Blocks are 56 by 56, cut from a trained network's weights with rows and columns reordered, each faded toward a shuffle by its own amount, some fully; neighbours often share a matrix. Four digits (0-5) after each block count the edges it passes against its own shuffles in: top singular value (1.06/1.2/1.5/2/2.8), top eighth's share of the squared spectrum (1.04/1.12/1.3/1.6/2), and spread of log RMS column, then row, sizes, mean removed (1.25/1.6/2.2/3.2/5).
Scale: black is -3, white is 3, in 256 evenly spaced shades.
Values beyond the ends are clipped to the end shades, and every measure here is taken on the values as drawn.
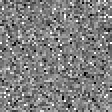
1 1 0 0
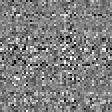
3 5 2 3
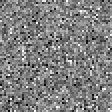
1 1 0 0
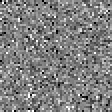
1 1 0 0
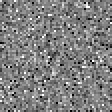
0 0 0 0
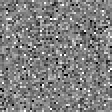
0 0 0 0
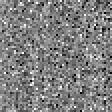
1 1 1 0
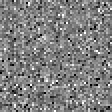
1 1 0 0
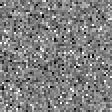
0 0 0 0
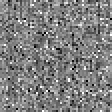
2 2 0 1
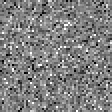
0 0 0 0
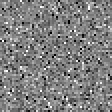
0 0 0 0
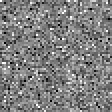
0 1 0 0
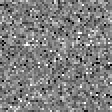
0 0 0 0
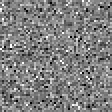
1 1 0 0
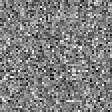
2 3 0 1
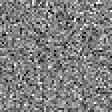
1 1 0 0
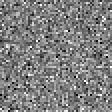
1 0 0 0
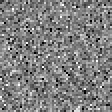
0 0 0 0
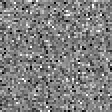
0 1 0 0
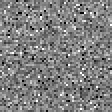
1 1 0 0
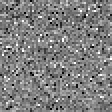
0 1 1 0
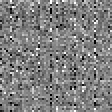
2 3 3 1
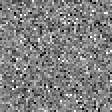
1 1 1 0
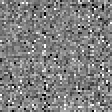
2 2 2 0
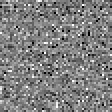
1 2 1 1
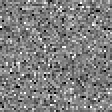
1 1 0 0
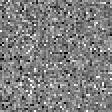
0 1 0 0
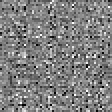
3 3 3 2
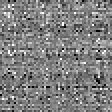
3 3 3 2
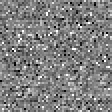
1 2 0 1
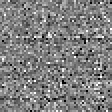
2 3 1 1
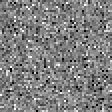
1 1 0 1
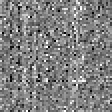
2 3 2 2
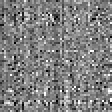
3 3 1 3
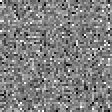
1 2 1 1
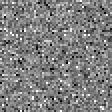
1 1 0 0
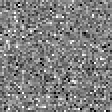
0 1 0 0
